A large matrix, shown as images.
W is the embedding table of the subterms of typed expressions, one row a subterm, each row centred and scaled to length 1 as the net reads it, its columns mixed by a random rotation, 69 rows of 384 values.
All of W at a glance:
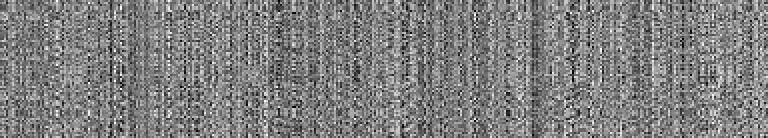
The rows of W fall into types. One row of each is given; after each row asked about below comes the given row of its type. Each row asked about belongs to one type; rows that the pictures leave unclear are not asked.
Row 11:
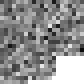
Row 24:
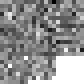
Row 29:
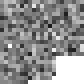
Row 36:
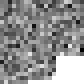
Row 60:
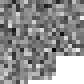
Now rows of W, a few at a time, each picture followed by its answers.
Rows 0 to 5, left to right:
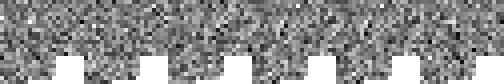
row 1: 24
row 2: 11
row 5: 60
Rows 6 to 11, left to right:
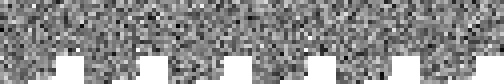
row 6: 29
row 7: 29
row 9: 29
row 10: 24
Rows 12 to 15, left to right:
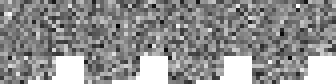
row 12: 24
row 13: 36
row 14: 24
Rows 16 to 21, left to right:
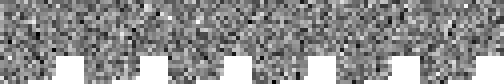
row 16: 60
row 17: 11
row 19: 24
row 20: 29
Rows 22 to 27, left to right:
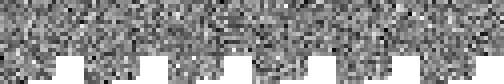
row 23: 24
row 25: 36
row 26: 11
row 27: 60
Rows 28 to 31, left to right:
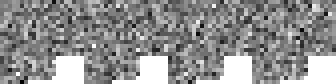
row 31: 11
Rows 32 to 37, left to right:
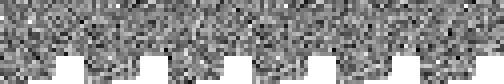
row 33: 36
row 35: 36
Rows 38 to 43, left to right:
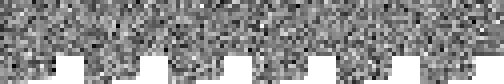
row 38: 11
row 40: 36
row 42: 36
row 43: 60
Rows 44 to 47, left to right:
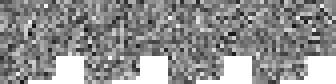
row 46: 60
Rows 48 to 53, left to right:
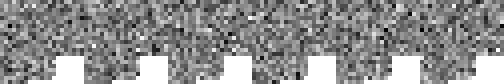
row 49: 29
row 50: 60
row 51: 24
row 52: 11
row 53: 29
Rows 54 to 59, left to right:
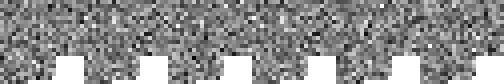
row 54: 36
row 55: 60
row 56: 60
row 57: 60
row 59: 29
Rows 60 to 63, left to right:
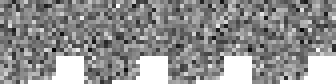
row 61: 29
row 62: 11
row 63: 24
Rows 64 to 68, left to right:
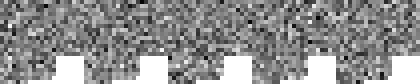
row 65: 60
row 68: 24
